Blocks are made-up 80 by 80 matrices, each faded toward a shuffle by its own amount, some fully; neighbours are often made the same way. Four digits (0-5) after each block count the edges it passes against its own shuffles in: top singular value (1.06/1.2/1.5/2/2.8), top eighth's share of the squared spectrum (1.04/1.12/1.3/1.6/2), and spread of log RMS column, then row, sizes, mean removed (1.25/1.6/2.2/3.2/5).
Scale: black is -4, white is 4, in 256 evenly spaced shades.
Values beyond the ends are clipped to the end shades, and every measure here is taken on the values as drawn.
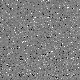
1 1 0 1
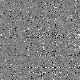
2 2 2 2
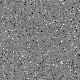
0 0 0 0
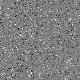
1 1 0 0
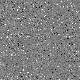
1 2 1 2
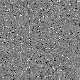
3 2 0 0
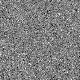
0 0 0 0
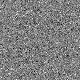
0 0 0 1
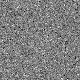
0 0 0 0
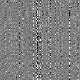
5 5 4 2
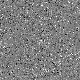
2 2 0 0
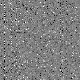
3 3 2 0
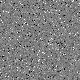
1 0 0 0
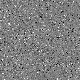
0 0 0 1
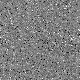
0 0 0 0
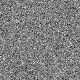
0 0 0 0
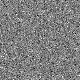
0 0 0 0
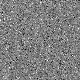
0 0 0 0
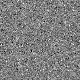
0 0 0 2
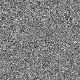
1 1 0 2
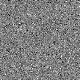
0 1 0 2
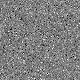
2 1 0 0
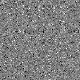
3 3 1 1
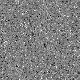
2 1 0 0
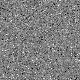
2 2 0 0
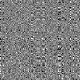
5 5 3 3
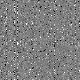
3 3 2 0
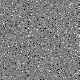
3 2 1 0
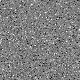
1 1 0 0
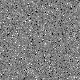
0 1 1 0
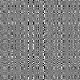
5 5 4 3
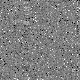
3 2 1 0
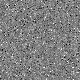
2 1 0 0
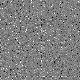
3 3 1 1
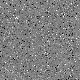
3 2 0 0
